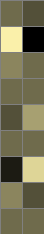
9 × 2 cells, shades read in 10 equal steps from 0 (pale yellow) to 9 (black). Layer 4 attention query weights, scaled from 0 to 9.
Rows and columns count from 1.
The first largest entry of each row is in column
2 2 2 1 1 1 1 2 1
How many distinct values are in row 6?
1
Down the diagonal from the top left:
5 9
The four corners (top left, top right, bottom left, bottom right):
5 6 5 5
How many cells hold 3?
1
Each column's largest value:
8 9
